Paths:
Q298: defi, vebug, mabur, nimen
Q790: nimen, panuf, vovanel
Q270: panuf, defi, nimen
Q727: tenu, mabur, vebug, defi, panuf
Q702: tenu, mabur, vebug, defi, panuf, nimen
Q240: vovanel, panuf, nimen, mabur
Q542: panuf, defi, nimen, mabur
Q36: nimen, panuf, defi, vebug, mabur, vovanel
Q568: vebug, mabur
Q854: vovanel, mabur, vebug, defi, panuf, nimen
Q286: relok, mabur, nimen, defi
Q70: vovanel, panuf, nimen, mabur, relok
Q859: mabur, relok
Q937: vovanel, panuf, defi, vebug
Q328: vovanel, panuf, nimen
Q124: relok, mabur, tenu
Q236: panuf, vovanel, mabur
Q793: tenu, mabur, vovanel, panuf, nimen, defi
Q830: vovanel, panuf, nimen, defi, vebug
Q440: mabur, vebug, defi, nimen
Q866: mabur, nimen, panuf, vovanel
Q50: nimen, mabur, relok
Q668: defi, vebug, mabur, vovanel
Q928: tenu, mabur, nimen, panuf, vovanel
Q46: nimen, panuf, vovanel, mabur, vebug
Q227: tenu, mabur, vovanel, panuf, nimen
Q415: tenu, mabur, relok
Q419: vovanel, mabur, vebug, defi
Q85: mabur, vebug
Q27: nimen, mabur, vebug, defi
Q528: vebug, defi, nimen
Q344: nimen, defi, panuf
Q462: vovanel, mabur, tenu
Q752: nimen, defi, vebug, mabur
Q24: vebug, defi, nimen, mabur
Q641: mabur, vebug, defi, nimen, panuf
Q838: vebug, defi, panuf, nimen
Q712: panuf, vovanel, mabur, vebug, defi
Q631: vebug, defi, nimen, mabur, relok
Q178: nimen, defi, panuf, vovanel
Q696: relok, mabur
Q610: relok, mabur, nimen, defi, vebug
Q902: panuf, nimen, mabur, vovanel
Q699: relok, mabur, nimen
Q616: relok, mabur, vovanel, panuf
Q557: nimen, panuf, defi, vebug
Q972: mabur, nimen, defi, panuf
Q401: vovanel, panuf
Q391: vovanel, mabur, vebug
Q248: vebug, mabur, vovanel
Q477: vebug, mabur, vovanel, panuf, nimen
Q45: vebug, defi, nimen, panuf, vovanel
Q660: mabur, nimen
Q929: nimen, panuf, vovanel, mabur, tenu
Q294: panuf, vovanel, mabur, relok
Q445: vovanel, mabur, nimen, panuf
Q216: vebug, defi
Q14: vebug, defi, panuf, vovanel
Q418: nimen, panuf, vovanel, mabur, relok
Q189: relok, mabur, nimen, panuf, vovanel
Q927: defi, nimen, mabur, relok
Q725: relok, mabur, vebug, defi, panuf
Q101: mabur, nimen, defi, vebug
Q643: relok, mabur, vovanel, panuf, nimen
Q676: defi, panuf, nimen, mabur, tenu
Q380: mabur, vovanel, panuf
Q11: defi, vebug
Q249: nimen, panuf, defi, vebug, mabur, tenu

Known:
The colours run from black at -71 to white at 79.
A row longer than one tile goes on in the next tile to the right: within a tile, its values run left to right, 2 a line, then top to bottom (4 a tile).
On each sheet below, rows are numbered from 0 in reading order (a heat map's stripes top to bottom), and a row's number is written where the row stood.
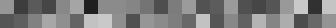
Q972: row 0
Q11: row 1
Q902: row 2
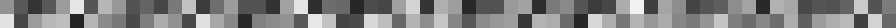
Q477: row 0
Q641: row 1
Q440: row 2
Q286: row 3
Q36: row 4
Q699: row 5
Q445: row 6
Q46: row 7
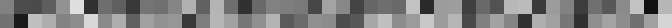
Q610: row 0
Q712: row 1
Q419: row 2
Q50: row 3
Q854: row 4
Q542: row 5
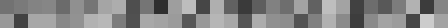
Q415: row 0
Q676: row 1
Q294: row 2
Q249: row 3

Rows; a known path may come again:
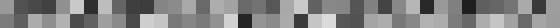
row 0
Q902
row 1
Q616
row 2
Q702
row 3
Q927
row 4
Q418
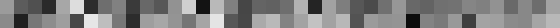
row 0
Q440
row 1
Q542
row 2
Q50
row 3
Q14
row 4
Q415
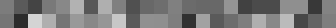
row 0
Q124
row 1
Q937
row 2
Q790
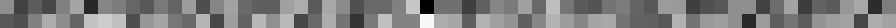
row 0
Q972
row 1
Q391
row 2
Q928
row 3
Q752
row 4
Q294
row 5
Q401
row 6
Q830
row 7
Q36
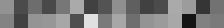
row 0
Q557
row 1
Q45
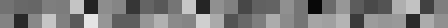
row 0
Q631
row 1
Q27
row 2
Q344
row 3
Q838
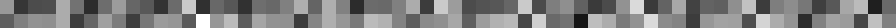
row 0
Q178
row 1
Q101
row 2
Q712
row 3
Q70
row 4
Q46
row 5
Q610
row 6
Q249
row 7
Q528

